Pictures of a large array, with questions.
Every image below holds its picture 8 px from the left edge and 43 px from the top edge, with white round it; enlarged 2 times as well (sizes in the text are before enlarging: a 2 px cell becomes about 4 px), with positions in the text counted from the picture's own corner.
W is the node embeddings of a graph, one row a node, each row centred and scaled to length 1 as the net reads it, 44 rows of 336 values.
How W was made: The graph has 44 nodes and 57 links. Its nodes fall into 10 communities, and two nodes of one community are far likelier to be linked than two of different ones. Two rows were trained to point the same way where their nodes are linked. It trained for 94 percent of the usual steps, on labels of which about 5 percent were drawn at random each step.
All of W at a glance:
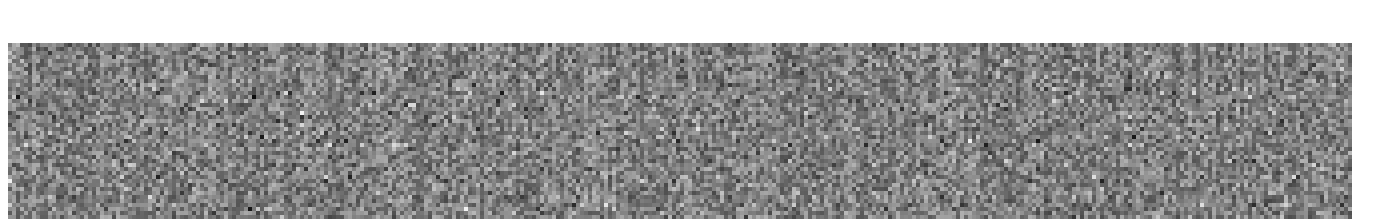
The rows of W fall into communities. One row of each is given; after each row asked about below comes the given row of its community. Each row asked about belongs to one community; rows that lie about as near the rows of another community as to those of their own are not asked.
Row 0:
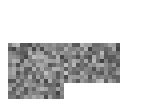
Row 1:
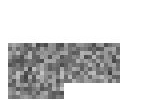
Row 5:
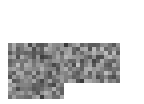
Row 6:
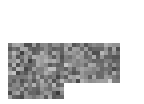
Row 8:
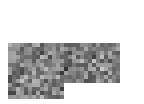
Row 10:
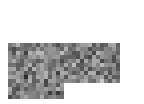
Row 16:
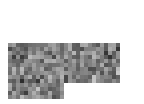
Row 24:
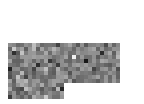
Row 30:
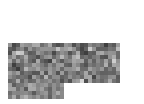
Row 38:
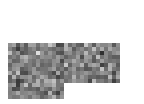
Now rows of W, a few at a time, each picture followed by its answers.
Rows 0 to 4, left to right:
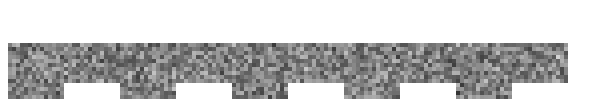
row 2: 6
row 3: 16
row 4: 8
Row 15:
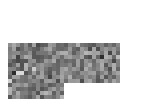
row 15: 5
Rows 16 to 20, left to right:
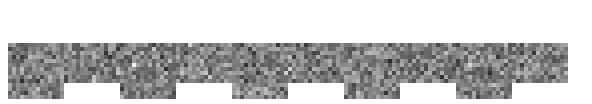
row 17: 1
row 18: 30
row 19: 10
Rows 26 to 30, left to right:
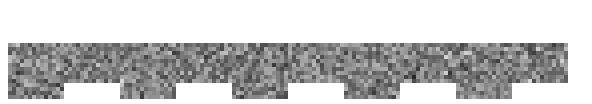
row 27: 10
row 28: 1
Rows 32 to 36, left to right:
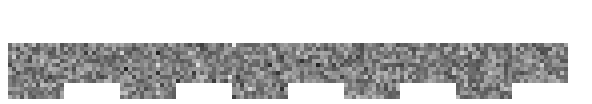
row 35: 16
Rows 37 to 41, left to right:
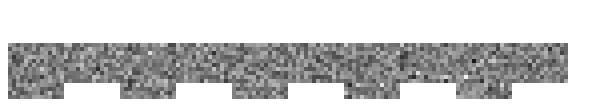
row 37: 24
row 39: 38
